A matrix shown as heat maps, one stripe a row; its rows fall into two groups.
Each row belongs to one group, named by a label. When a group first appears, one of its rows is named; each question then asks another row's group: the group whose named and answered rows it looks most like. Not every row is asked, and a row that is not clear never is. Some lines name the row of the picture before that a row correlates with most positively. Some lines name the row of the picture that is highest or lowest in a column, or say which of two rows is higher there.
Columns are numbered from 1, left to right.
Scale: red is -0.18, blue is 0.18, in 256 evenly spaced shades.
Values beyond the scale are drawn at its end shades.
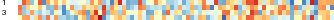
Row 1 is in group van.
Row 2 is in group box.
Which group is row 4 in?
van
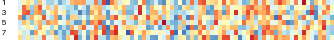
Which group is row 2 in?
van
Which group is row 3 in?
van
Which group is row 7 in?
box
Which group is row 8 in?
box
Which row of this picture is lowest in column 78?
2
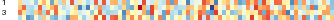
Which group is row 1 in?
box
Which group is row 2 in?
van
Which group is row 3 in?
van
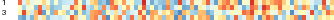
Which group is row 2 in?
box
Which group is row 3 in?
van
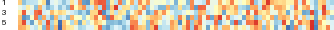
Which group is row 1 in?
box
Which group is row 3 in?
van
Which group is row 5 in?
van
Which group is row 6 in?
van
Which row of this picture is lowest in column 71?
5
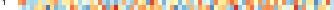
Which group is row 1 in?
van
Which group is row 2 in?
box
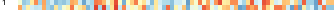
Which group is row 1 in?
box
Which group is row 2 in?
box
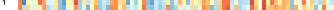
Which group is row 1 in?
box
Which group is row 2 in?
box
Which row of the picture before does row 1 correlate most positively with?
2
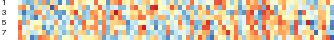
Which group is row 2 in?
van
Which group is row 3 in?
box
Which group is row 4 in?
box
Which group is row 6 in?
box
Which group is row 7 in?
box
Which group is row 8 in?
van
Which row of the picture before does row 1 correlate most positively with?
2
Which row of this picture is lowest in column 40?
2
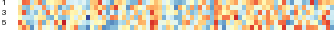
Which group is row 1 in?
van
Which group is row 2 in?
box
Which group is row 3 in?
van
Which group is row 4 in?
box
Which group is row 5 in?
van
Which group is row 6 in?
van
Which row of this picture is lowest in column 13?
3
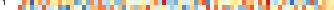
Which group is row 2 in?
box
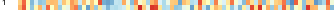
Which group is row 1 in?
van
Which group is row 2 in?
van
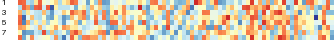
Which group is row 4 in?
box
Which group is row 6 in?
van
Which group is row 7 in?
box
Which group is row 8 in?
box
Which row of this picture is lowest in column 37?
2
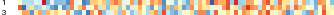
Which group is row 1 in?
box
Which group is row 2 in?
box
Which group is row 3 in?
van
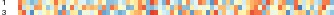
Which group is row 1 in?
van
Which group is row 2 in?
box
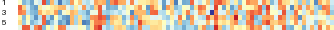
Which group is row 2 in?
van
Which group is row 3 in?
van
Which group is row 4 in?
box
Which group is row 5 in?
box
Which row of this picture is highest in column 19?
2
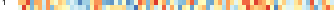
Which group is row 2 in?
van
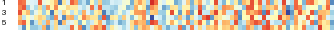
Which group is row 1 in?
van
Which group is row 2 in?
van
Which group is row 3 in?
van
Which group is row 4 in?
box
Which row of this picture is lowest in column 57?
1
